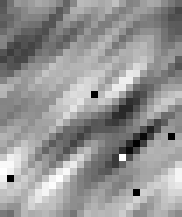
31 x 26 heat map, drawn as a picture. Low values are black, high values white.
The grain runs diagonally up to the right. The bottom left is the ninth with the highest average. Five lone cells stand out: one far higher and four far lower than their neighbours.
